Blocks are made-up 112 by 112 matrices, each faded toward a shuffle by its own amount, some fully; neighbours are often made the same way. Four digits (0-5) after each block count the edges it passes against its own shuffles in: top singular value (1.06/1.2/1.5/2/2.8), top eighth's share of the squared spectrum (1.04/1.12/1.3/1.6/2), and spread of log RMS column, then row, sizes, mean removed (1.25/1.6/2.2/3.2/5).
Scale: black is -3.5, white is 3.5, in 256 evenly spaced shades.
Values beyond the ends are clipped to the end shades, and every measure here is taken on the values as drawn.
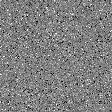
3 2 0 1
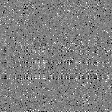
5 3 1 2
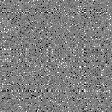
5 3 2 2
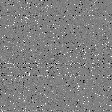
4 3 1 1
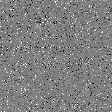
3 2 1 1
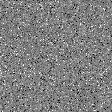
3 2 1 0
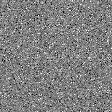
3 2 0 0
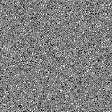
3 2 1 1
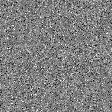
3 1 0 0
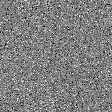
0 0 0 0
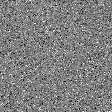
0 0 0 0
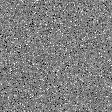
0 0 0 0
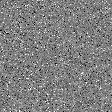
0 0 0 0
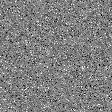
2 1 0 0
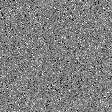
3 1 0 0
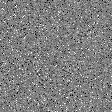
0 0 0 0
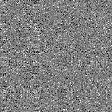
4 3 2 2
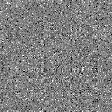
4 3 1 1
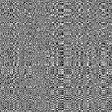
5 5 4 4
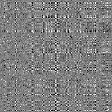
5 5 4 4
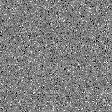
3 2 1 0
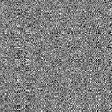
4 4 3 3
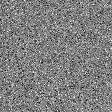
1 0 0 0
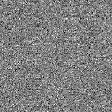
3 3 1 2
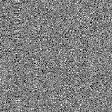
4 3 2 2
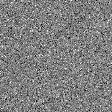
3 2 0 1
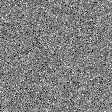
1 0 0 0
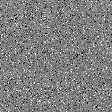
3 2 0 1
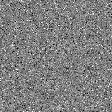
3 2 0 1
